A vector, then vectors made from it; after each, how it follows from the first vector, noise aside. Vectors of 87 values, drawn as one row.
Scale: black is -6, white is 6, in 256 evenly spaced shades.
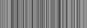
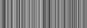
wrapped around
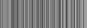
copied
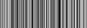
scaled up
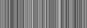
sign-scrambled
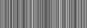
sign-scrambled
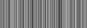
sign-scrambled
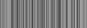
copied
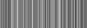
negated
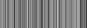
wrapped around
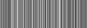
negated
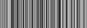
scaled up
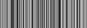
scaled up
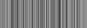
copied
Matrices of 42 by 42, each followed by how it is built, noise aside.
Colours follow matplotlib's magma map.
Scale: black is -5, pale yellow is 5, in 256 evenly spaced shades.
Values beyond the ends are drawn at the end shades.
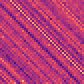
Toeplitz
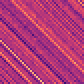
Toeplitz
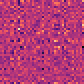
low rank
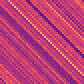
Toeplitz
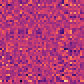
low rank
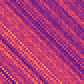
Toeplitz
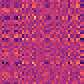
low rank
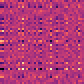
low rank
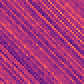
Toeplitz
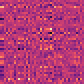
low rank
